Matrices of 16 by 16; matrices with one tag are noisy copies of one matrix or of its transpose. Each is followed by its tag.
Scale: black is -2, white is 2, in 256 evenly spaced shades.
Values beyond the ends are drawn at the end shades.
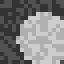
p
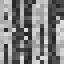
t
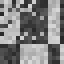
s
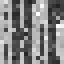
t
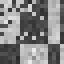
s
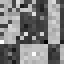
s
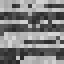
t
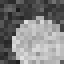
p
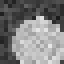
p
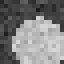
p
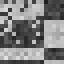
s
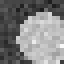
p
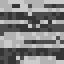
t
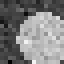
p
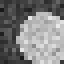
p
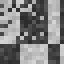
s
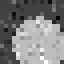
p
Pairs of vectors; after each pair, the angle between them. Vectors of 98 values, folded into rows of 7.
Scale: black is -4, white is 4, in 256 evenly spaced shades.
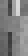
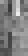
nearly parallel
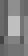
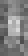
nearly parallel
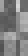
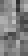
nearly opposite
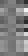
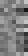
nearly opposite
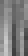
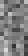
partly aligned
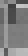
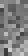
partly aligned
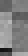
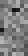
orthogonal
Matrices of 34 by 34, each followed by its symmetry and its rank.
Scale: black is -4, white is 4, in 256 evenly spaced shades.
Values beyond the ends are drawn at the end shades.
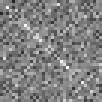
symmetric, full rank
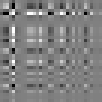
symmetric, rank one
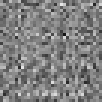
neither, rank five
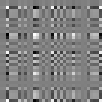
symmetric, rank one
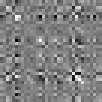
symmetric, rank three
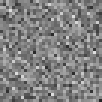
symmetric, full rank
